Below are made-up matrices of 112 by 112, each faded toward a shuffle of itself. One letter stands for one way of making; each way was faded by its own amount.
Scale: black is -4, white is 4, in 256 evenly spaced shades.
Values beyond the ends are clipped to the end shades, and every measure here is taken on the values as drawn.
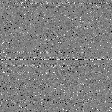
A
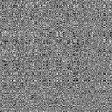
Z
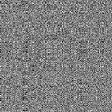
Z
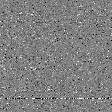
A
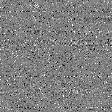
A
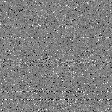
A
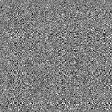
Z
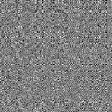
Z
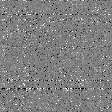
A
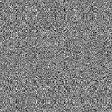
Z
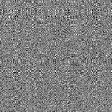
Z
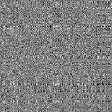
Z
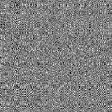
Z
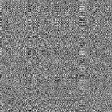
Z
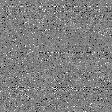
A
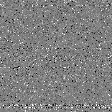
A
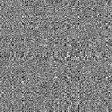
Z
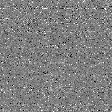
A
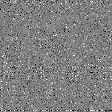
A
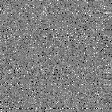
A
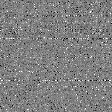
A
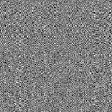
Z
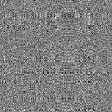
Z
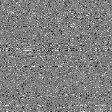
A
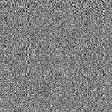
Z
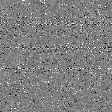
A
